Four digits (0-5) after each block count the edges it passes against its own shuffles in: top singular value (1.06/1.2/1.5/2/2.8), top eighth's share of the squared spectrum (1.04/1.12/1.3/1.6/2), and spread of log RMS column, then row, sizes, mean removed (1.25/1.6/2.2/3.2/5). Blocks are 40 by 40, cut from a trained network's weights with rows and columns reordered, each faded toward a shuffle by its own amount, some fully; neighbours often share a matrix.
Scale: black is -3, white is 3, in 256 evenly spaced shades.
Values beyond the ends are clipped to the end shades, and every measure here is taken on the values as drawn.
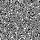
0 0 0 0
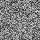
1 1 0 0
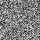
1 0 0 0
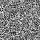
2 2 0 0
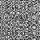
3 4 2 0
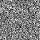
2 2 0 1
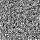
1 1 0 0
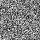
1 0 0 0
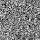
3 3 0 1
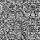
3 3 1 1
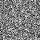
0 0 0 0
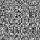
3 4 2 1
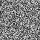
0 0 0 0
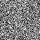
2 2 0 0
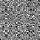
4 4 2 2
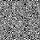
3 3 1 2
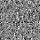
2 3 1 1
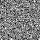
1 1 0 0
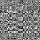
4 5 2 2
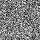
0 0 0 0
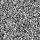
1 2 0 0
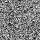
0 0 0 0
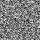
2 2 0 0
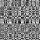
4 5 2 3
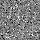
1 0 0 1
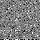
2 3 0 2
